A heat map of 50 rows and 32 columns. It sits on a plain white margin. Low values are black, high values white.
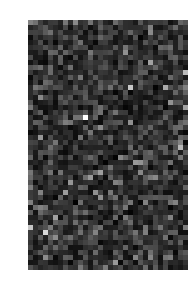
Average level on the scale: 20%. Odd rows or columns: none. Grain: fine. Mirror symmetry: none. Histogram: skewed, a long tail of high values. Slope: none.
